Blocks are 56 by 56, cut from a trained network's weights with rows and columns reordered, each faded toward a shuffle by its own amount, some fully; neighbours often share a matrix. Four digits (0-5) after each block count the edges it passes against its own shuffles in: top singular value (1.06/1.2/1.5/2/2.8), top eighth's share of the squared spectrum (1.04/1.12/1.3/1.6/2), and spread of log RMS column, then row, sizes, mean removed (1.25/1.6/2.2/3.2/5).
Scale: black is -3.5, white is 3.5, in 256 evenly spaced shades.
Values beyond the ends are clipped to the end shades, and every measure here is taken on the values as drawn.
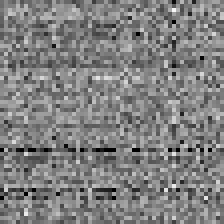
4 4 0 2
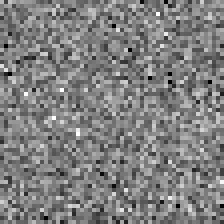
1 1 0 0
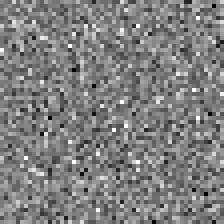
0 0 0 0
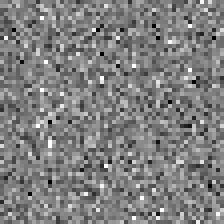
0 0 0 0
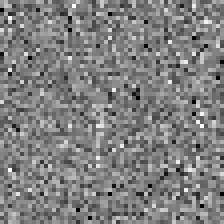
2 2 1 0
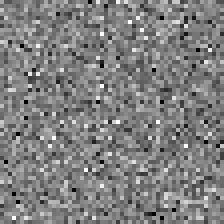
0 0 0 0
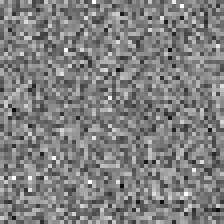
2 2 0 0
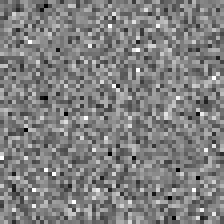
0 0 0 0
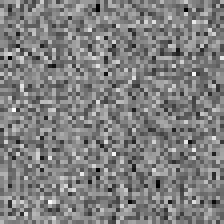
2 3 1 1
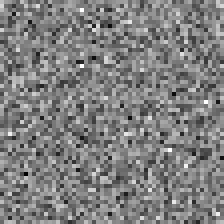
1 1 0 0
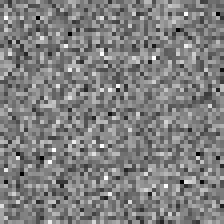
1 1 0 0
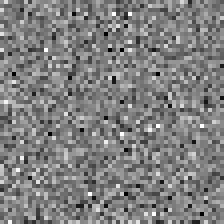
1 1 0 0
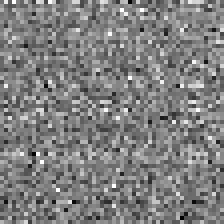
3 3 0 2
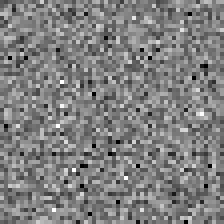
1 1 0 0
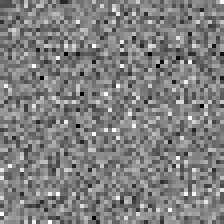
2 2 0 0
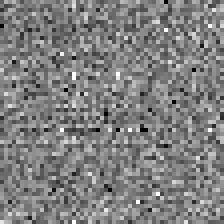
2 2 0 1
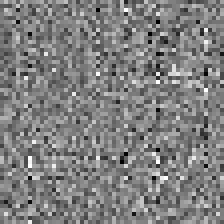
3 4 2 2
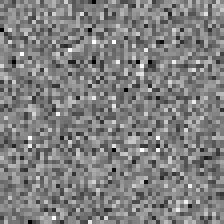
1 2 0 1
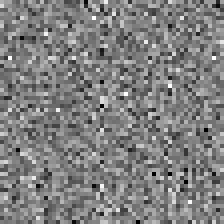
2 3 1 0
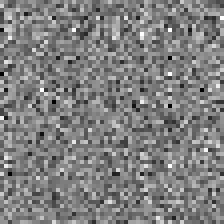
3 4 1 2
